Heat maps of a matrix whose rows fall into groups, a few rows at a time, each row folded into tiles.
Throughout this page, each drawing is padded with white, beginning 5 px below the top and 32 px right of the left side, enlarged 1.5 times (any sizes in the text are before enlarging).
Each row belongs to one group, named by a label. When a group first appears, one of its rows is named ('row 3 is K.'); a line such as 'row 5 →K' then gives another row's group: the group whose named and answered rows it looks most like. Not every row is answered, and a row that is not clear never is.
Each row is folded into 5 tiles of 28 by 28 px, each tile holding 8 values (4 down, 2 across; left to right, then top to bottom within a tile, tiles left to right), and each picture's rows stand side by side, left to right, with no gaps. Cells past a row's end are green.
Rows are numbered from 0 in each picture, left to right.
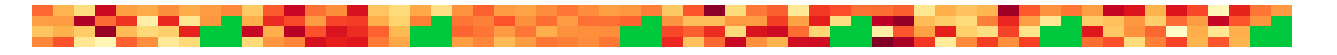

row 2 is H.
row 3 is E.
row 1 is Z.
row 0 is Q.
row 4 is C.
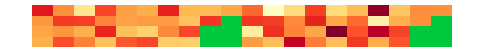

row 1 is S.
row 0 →Q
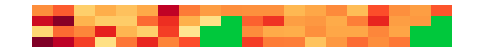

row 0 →C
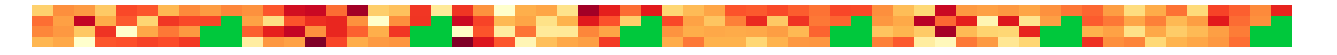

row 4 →Q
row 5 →C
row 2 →C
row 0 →H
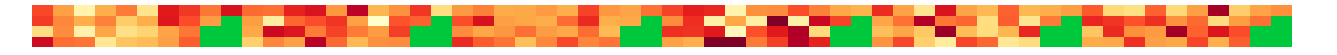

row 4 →Q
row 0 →C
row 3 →E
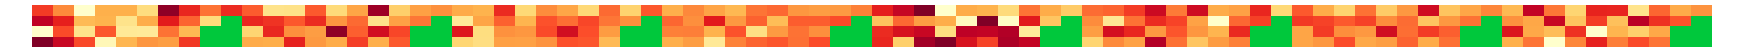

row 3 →H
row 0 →C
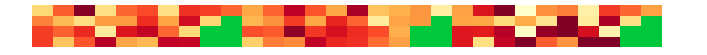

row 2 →E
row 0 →E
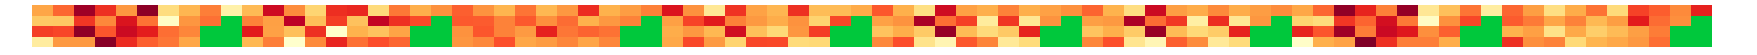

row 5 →Q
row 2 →S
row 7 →C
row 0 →Z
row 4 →Q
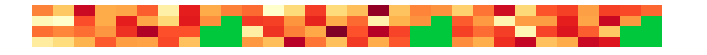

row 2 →E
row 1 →S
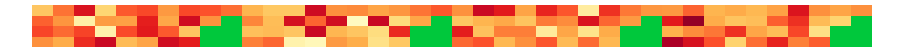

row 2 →H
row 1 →Q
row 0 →E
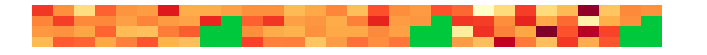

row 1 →C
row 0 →Q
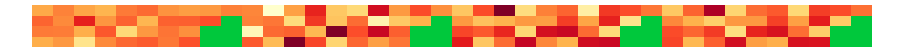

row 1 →S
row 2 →E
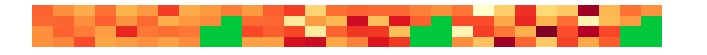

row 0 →S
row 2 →S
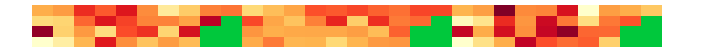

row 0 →Z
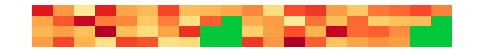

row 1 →S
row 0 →Q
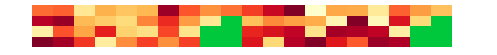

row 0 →C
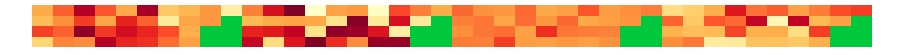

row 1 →E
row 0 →Z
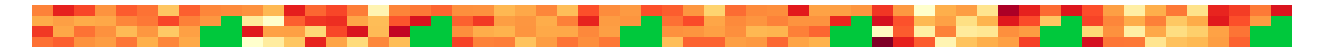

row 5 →C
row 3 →Q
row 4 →C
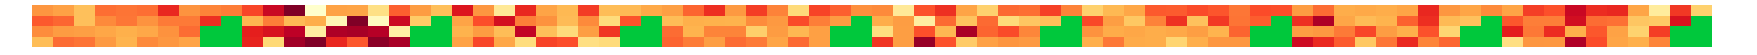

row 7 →Z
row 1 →E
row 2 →Q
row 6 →C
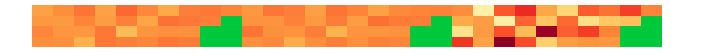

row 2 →S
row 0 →H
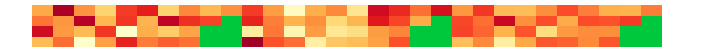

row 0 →H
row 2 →H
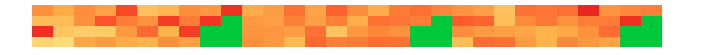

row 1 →H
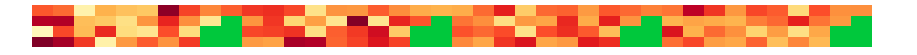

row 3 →H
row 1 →E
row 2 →E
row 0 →C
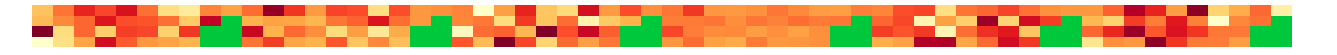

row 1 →H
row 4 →E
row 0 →Z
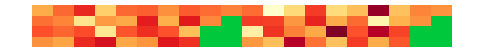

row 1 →S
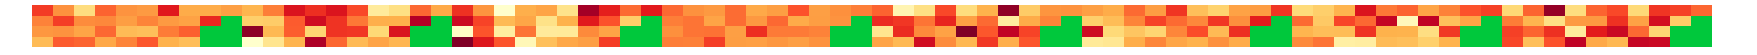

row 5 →Z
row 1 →Z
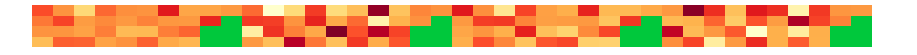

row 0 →Q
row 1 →S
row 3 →H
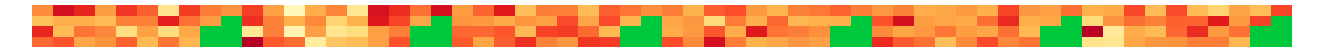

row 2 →E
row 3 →S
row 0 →H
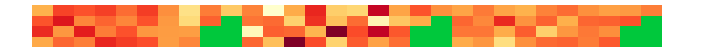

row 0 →Z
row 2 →H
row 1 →S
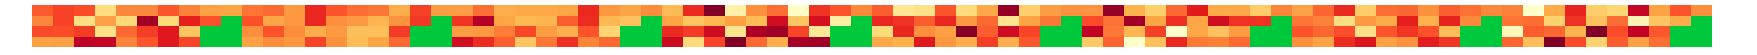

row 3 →E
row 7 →S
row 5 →H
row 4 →S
